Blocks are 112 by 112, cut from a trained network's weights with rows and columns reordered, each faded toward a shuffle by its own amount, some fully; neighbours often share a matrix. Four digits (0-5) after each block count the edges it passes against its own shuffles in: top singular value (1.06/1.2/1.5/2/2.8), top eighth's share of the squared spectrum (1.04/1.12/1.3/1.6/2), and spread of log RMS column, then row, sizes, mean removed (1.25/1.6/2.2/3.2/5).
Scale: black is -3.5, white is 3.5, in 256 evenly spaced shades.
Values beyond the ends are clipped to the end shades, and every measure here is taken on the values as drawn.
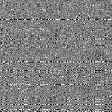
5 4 1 4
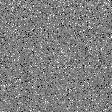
2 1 0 1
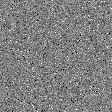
0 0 0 0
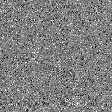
3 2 0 1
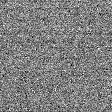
1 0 0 0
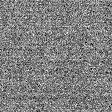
2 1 0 0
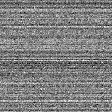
5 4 1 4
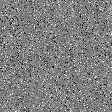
2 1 0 0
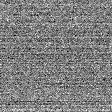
4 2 0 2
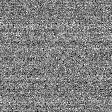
3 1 0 1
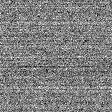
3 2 0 1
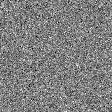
0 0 0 0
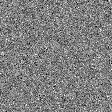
1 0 0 0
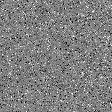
1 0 0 0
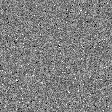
1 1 0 0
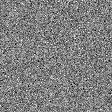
0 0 0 0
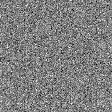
2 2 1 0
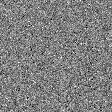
0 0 0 0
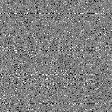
4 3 0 3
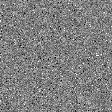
3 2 1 1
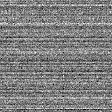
5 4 1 3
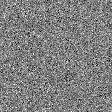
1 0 0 0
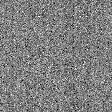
2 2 1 0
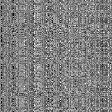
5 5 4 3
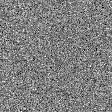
1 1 0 0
